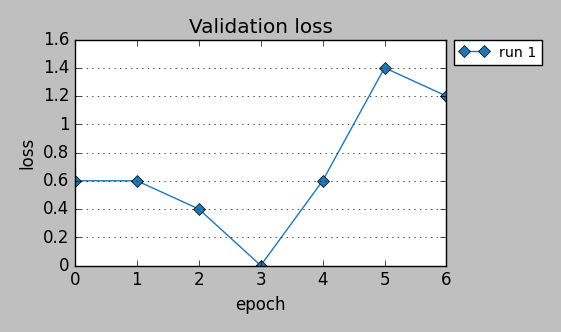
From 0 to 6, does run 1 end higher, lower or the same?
higher
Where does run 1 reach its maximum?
5
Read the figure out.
Title: Validation loss
x-axis: epoch, ticks 0 1 2 3 4 5 6
y-axis: loss, ticks 0 0.2 0.4 0.6 0.8 1 1.2 1.4 1.6
Legend: run 1
Values:
run 1: 0.6 0.6 0.4 0 0.6 1.4 1.2
